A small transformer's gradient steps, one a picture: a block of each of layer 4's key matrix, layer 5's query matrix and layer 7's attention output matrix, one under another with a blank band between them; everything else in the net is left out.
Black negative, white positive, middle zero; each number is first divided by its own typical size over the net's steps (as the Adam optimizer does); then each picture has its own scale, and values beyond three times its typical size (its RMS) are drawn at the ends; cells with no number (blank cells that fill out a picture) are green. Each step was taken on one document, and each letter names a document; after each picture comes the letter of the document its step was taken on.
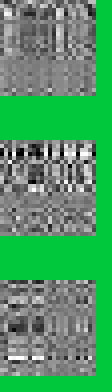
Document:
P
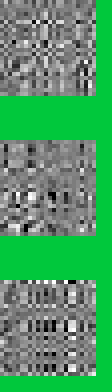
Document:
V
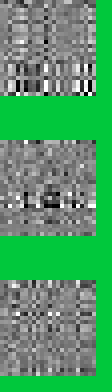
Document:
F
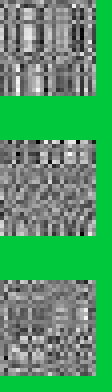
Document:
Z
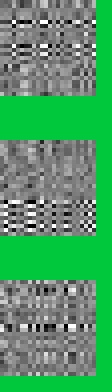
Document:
V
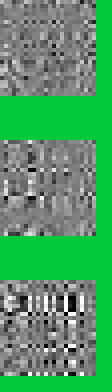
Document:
V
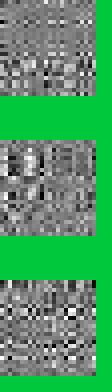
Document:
V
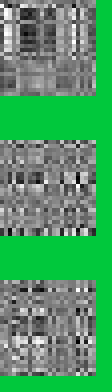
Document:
Z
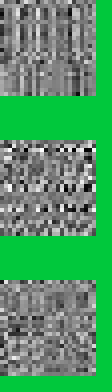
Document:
Z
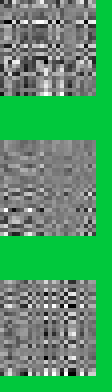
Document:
V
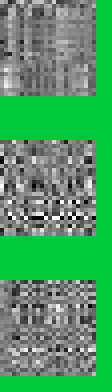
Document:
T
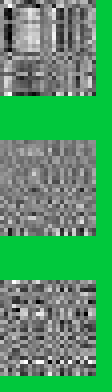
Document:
T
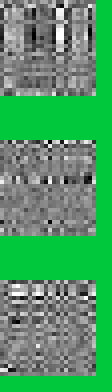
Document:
P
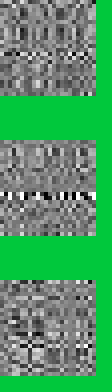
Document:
Z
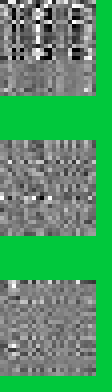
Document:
F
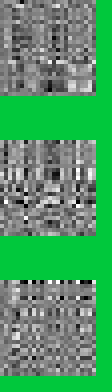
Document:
F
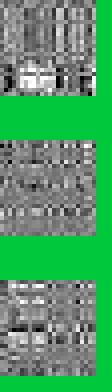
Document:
P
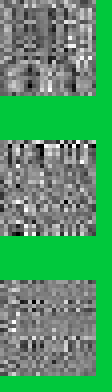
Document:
F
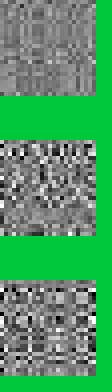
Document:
Z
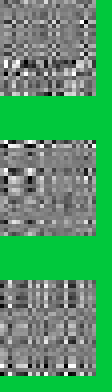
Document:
V
